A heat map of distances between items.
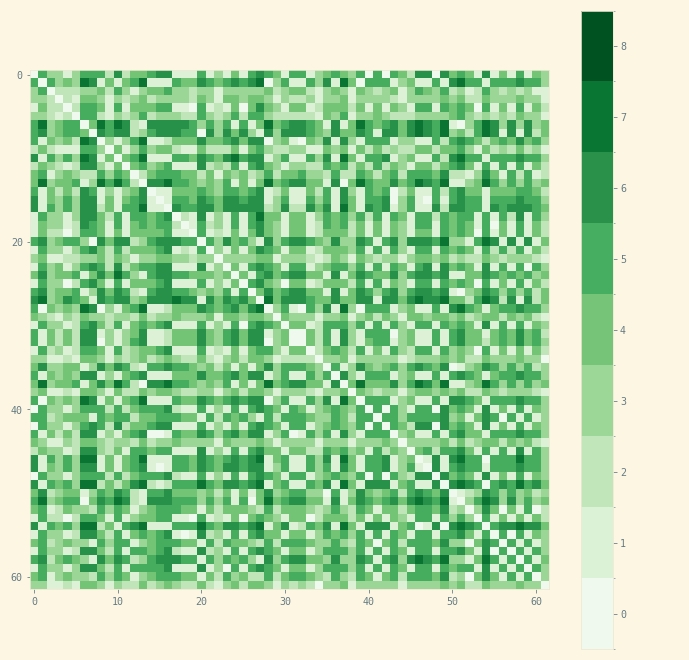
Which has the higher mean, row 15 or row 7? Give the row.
7
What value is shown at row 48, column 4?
1
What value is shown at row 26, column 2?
3
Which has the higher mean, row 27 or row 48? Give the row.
27
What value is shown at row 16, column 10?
1
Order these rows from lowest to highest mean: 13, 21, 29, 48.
29, 21, 48, 13
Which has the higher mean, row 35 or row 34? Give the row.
35
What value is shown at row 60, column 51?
3
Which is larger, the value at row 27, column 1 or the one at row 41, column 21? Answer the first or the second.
the first
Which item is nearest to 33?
53
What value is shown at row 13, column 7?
3
